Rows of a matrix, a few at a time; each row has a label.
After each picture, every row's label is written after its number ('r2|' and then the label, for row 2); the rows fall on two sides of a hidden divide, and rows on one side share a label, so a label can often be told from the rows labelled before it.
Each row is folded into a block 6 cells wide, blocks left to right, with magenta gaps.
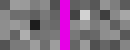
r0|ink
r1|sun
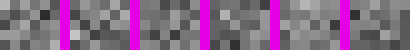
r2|ink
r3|ink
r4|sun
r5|sun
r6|ink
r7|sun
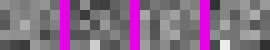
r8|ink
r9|sun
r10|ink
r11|sun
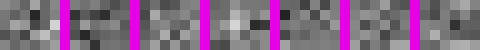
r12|sun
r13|sun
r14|sun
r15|ink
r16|sun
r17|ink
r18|ink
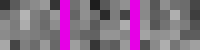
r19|ink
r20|sun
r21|ink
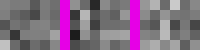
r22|sun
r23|sun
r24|ink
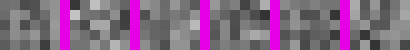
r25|sun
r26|ink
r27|sun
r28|sun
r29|sun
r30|sun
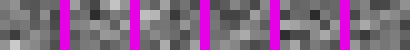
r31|sun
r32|sun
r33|ink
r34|sun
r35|sun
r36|sun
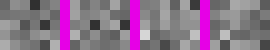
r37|sun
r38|ink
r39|ink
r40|ink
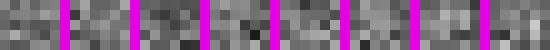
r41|ink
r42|sun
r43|sun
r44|ink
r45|sun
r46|ink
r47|ink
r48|sun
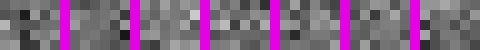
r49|sun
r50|sun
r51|ink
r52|sun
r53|sun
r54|sun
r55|ink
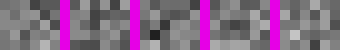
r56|ink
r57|sun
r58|sun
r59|sun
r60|ink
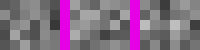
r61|ink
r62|ink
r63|sun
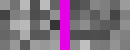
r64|ink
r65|sun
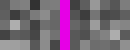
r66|sun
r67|sun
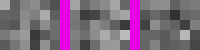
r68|ink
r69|ink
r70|sun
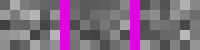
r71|ink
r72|sun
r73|sun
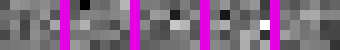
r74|sun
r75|sun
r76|sun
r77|sun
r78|ink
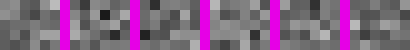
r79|sun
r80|ink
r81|sun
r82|ink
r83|sun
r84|sun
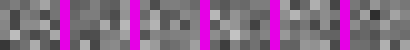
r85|ink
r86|sun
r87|sun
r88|ink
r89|ink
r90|sun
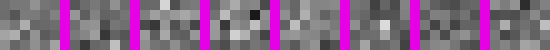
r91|ink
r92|ink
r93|ink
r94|ink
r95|ink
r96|sun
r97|sun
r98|sun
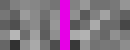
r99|ink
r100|ink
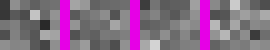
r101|sun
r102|sun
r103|sun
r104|ink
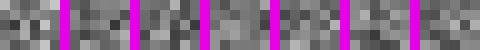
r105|ink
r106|sun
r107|ink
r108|ink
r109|sun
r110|sun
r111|sun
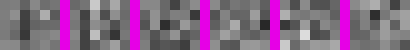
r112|sun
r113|ink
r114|sun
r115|ink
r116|ink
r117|sun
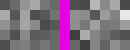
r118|ink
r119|ink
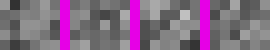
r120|ink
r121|sun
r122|sun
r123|sun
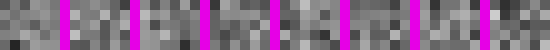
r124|ink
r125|ink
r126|ink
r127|sun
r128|ink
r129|sun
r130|ink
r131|ink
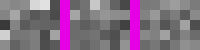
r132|ink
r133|ink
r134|ink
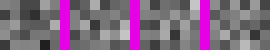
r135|sun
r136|sun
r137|ink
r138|ink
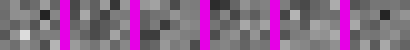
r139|ink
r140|sun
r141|sun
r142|sun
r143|sun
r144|sun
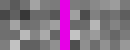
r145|sun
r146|ink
